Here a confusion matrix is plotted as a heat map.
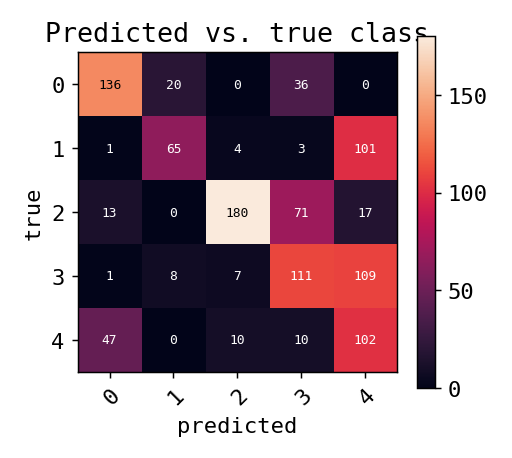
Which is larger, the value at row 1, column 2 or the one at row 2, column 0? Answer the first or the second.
the second
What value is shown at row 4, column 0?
47
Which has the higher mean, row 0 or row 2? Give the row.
2
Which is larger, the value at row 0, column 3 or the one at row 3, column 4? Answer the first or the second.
the second
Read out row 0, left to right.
136 20 0 36 0
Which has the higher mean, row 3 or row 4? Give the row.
3
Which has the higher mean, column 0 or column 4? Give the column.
4
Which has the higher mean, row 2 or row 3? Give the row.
2
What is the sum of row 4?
169
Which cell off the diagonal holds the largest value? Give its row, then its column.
3, 4
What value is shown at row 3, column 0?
1
